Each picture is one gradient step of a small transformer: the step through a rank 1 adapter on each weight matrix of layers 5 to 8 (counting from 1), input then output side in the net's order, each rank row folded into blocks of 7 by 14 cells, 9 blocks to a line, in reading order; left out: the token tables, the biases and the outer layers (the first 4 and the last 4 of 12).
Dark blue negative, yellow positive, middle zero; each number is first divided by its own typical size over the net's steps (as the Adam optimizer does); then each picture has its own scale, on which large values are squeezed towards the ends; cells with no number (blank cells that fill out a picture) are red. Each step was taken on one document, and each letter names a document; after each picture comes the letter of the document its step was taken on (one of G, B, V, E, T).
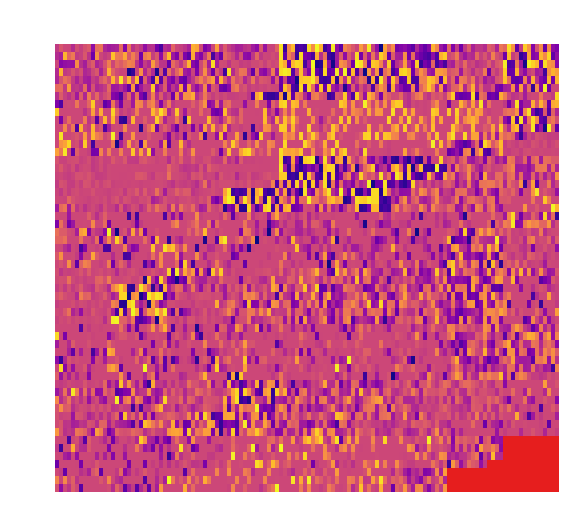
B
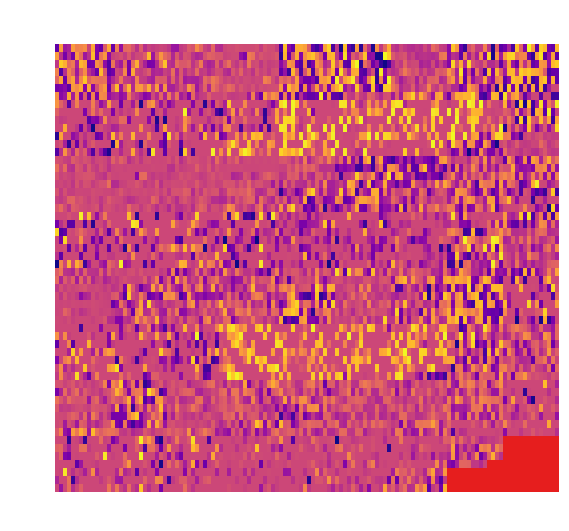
B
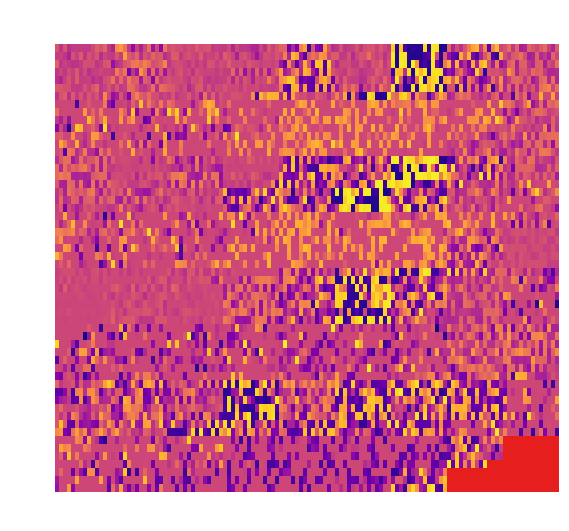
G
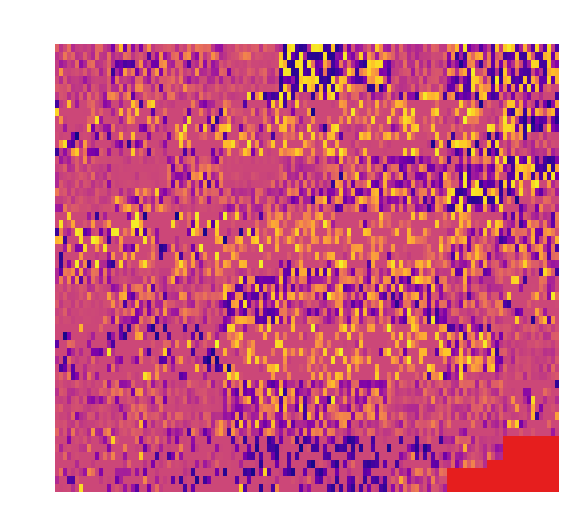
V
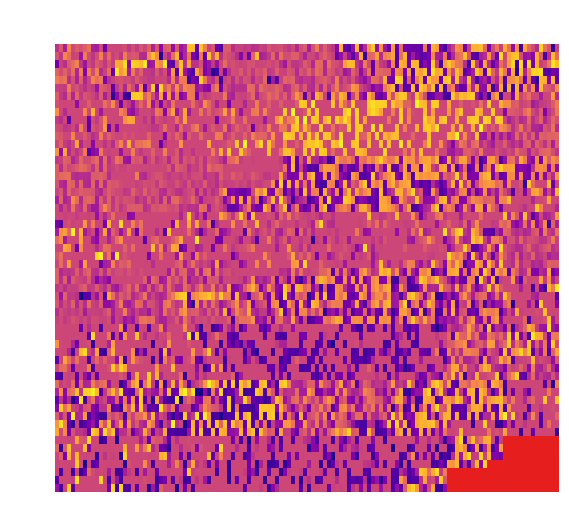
G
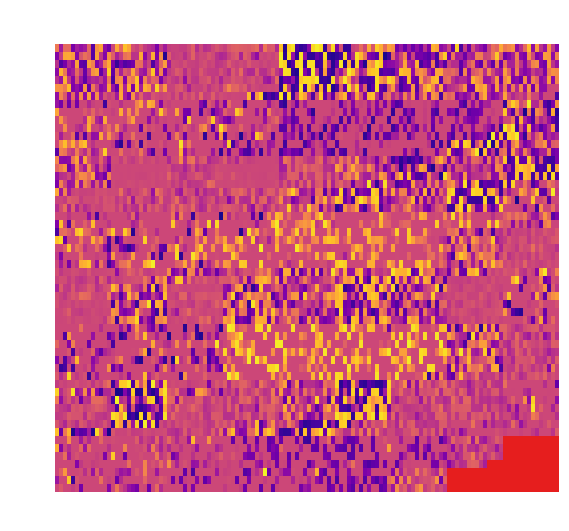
V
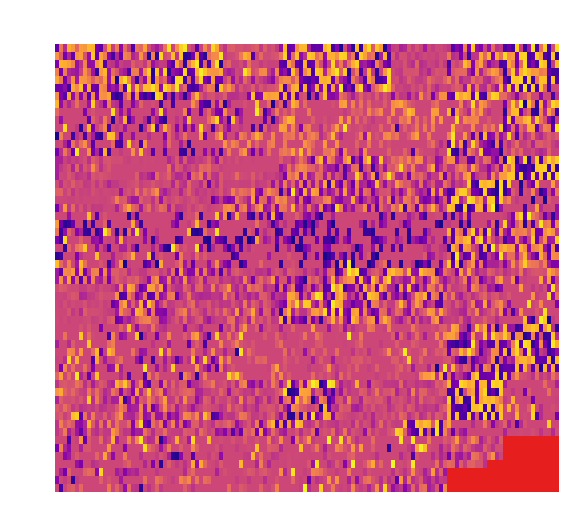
B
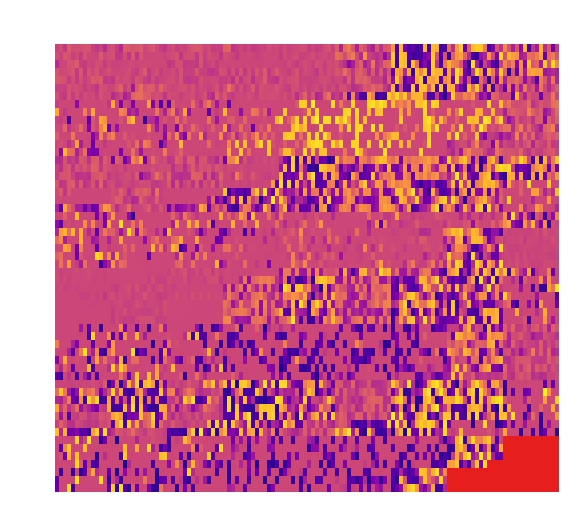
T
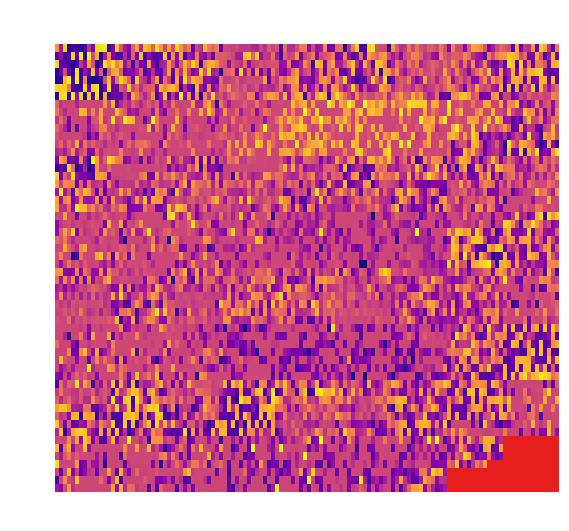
T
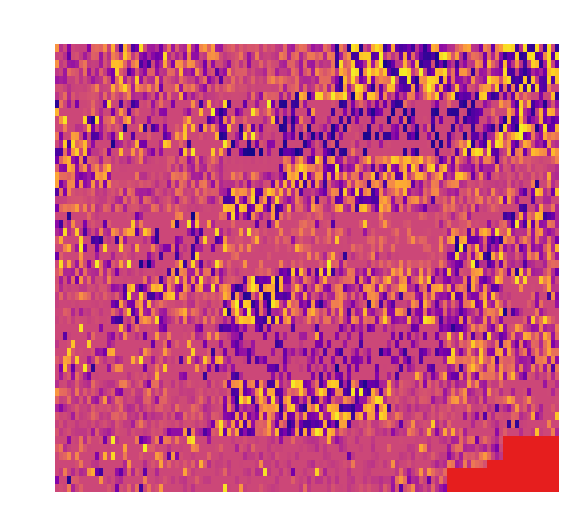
V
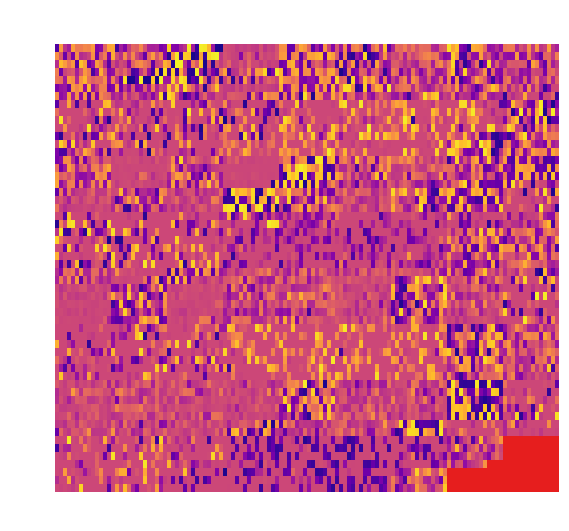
V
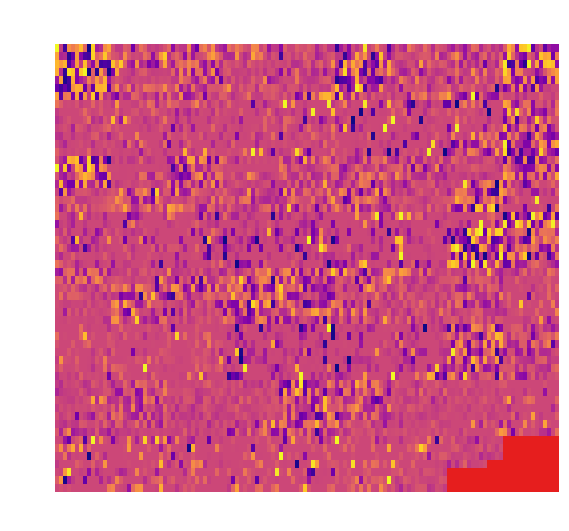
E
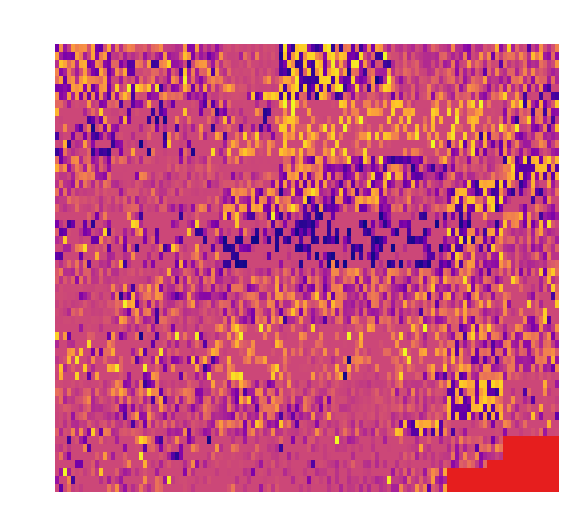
B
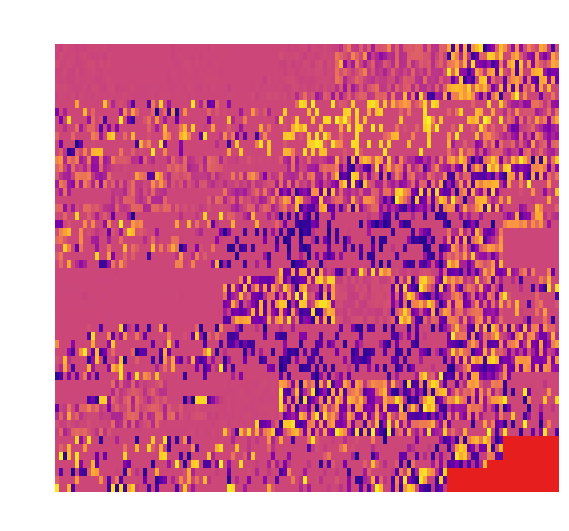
G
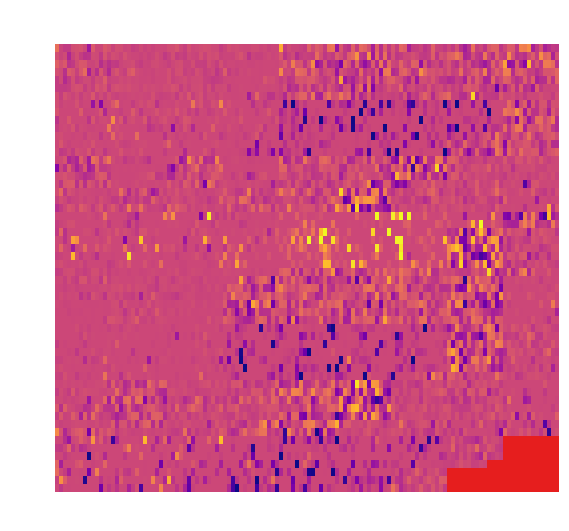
E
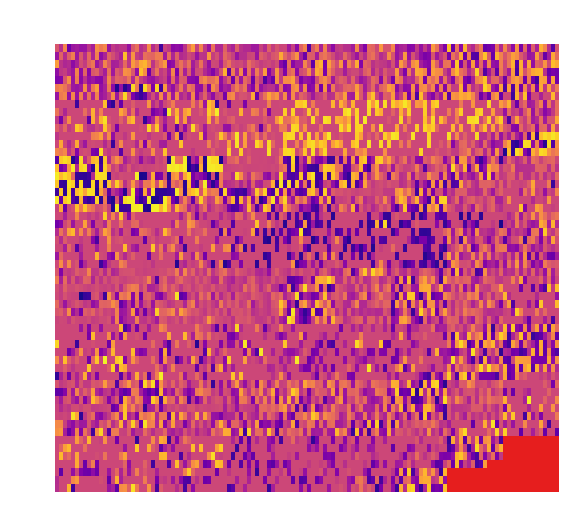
G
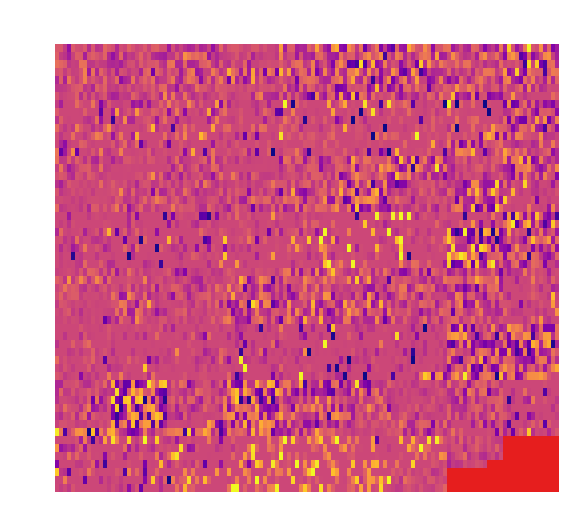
E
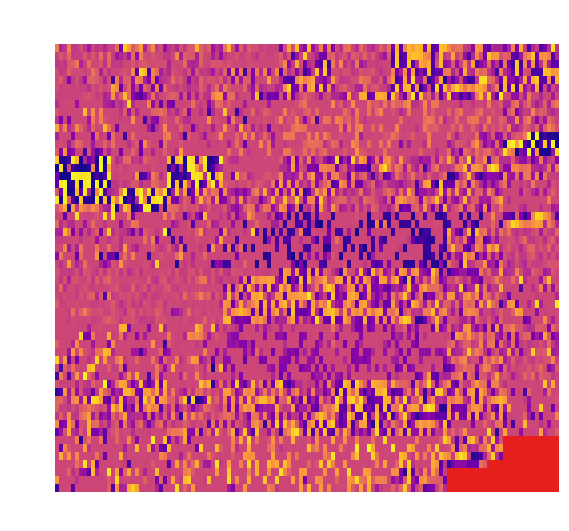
T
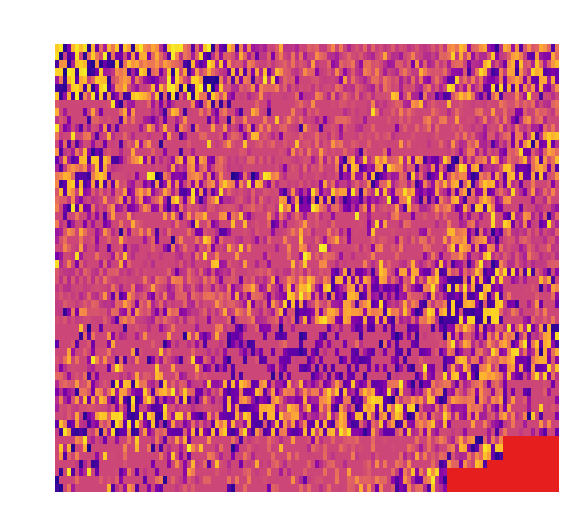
T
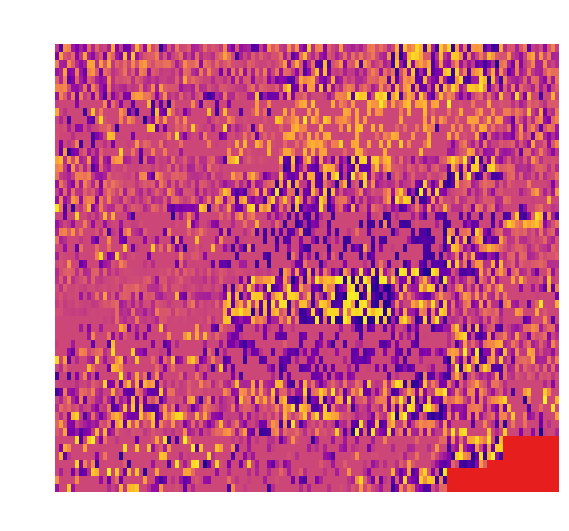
G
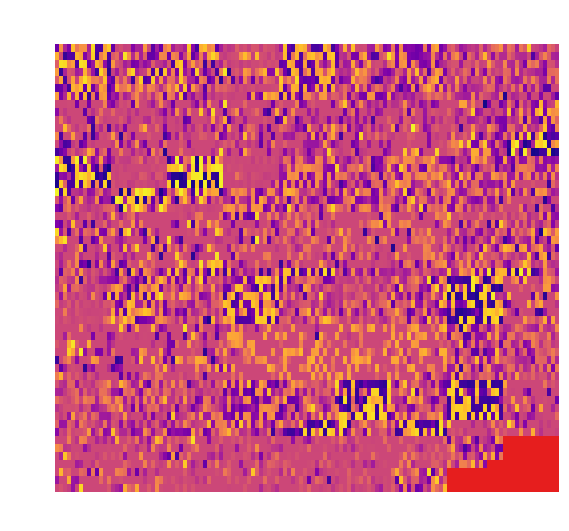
V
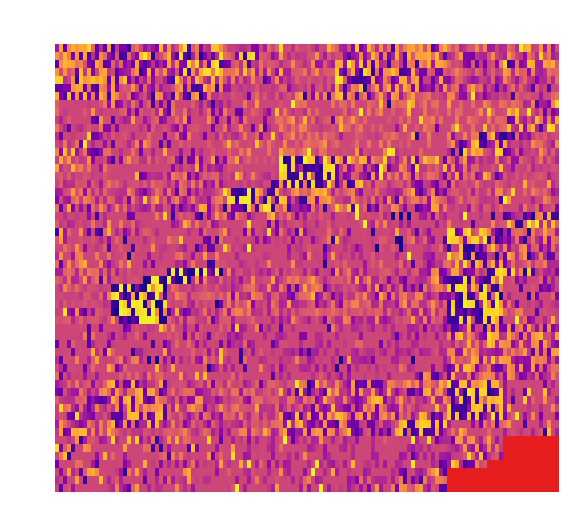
T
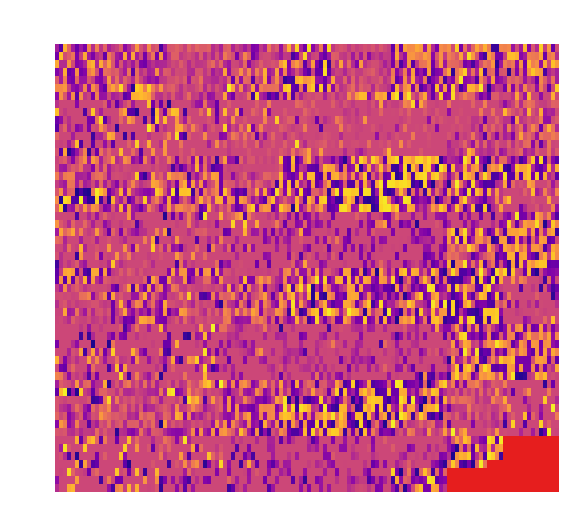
T
